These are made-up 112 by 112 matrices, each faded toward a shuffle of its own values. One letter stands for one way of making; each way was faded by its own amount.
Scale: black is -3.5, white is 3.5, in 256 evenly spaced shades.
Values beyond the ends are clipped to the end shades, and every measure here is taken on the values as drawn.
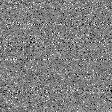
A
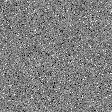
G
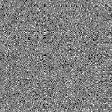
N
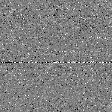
A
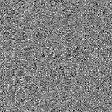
N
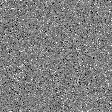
G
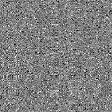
N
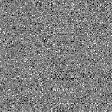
N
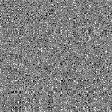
N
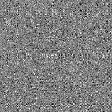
N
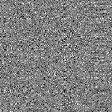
N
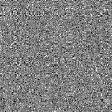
N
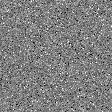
G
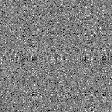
N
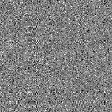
N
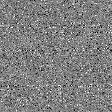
A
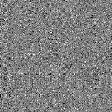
N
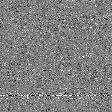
A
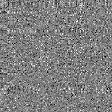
N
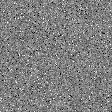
G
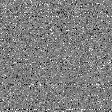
A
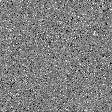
G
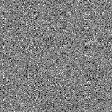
N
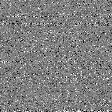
A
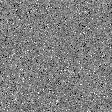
G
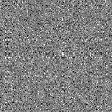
N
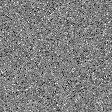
G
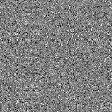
N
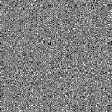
N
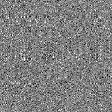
N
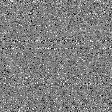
A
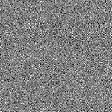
N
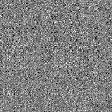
N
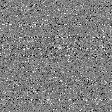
A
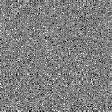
N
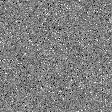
G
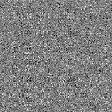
N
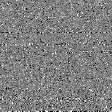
A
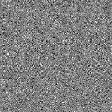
N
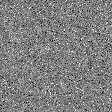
G
